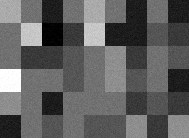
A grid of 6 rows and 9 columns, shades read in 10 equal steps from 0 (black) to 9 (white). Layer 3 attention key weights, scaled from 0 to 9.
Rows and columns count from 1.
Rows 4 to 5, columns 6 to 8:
5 3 4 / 4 2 3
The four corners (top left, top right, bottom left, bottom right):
6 1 1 5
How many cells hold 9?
1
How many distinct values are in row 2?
6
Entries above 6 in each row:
0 2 0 1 0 0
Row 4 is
9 4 4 3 4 5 3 4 1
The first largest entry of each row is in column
1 2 6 1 1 7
